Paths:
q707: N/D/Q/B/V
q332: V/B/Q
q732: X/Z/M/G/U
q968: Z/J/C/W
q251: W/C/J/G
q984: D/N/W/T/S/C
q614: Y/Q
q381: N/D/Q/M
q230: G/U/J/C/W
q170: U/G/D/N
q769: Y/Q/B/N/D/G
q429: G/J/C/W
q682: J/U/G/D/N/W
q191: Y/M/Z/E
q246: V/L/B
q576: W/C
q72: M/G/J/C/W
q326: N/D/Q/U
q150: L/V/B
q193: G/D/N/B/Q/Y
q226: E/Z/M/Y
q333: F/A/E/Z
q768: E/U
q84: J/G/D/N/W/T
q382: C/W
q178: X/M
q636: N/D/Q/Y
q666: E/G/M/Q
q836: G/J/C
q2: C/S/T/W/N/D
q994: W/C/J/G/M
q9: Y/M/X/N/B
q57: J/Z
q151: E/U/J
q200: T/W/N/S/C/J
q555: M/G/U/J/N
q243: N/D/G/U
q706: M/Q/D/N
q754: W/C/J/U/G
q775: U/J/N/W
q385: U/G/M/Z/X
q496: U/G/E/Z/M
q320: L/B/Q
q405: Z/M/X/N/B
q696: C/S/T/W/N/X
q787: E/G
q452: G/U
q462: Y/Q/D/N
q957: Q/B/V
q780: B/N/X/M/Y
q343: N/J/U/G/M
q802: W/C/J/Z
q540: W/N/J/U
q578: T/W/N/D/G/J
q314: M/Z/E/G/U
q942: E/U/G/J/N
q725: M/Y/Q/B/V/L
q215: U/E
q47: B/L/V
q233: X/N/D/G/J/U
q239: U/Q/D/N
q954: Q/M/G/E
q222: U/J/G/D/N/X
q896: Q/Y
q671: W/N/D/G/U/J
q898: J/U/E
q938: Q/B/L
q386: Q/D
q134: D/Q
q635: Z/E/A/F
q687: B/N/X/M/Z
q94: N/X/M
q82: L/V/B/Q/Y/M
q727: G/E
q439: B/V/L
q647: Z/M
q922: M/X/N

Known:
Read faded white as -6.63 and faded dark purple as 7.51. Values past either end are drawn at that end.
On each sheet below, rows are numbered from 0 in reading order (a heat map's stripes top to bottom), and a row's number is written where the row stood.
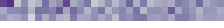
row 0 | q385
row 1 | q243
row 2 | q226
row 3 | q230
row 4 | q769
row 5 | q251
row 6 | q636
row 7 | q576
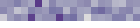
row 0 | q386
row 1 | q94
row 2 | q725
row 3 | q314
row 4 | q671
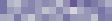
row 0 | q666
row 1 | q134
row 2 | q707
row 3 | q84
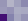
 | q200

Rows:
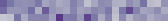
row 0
q191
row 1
q896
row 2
q439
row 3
q555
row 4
q452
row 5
q72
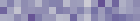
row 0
q381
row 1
q151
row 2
q954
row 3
q170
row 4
q320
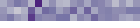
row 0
q957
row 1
q780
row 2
q540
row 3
q193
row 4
q343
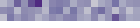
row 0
q239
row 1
q687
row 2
q614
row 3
q754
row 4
q836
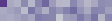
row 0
q968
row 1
q462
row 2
q682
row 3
q233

